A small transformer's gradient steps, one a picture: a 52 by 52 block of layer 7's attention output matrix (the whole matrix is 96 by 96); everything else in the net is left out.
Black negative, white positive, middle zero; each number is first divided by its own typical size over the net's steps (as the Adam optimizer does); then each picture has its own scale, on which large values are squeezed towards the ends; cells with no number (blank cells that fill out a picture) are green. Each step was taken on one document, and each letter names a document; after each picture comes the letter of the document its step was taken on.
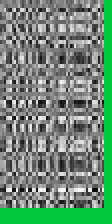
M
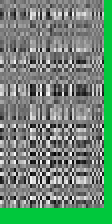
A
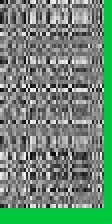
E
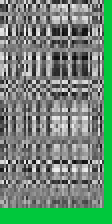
E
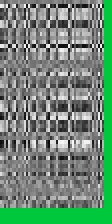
E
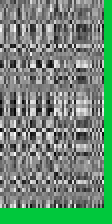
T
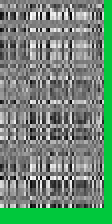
A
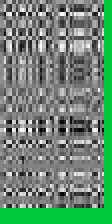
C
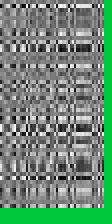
T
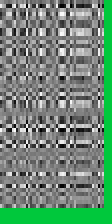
C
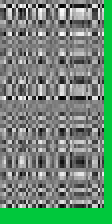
C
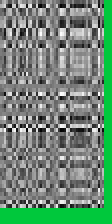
C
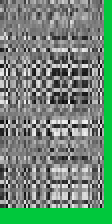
E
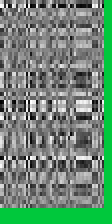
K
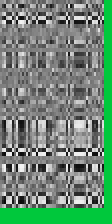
M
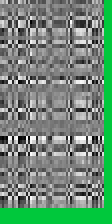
K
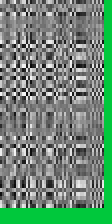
T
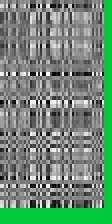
A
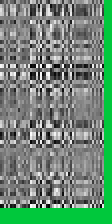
A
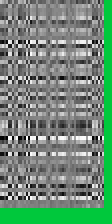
K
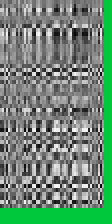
E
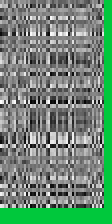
A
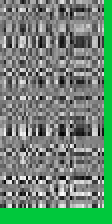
C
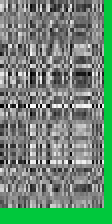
A
